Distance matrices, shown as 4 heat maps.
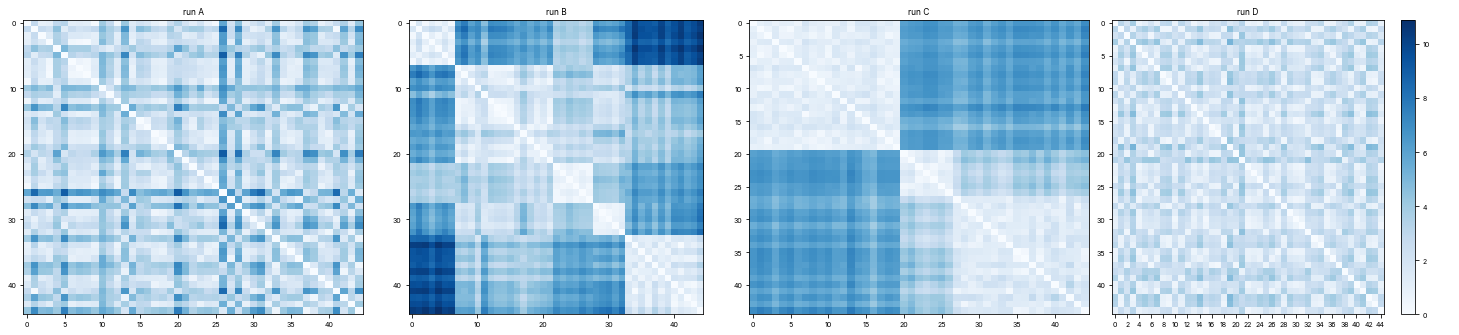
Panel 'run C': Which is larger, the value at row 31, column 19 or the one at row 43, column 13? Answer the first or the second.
the second
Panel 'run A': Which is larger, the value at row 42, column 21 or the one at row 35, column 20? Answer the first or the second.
the first
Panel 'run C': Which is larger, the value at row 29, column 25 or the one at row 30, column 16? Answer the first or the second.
the second
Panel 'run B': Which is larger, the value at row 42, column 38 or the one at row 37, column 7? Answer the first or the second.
the second
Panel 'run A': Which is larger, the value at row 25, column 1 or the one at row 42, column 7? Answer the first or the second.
the second
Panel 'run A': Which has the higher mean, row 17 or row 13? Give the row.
13
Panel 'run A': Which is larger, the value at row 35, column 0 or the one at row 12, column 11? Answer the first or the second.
the second
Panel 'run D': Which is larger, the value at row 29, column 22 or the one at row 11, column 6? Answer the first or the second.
the second
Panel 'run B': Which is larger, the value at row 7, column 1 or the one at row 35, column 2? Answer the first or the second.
the second
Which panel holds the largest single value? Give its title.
run B
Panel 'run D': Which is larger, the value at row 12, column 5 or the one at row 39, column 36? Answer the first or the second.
the second
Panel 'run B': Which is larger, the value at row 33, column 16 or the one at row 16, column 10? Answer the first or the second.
the first
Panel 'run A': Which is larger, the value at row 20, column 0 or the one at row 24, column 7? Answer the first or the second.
the first
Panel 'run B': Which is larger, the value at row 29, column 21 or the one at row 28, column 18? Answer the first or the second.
the second
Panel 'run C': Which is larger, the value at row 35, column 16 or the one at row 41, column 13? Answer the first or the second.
the second
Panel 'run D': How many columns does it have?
45
